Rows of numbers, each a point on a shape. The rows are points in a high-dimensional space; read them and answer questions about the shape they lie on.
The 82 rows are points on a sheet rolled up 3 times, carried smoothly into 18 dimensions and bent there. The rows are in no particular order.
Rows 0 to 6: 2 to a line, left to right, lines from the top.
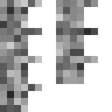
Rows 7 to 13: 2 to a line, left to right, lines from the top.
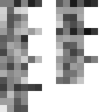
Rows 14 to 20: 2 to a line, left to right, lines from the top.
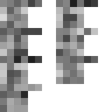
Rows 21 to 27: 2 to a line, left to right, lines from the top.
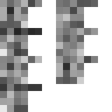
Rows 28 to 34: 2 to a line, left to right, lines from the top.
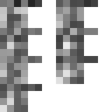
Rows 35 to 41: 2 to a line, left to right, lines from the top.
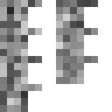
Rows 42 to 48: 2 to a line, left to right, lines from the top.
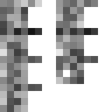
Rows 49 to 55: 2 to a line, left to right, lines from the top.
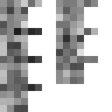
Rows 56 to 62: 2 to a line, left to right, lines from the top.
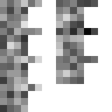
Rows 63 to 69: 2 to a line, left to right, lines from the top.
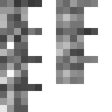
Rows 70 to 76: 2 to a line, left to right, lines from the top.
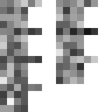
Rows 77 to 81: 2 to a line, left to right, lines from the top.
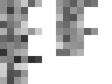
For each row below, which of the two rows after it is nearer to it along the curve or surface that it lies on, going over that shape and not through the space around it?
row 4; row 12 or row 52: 52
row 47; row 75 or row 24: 75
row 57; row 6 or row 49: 49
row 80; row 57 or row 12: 12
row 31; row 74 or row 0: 74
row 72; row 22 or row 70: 70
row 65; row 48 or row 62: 62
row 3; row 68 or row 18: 68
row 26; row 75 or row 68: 75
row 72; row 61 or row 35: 35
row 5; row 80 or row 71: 71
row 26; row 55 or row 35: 35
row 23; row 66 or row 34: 34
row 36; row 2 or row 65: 2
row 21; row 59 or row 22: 59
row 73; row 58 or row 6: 58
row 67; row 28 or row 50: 28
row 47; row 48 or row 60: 60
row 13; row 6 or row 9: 9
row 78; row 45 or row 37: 37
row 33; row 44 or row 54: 44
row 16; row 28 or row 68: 68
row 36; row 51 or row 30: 30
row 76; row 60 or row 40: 60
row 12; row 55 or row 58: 55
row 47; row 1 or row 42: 42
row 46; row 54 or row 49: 49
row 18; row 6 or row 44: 44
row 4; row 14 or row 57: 57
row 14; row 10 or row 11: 11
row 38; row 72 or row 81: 72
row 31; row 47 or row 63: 47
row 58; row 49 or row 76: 76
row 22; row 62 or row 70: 70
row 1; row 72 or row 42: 72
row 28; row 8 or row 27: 8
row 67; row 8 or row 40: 8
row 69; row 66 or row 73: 73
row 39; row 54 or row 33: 33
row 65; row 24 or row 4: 4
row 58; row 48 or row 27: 27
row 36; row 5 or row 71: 5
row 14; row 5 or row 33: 5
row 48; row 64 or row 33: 33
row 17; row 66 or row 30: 30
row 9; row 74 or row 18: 74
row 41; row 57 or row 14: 57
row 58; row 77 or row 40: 77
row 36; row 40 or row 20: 20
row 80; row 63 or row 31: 63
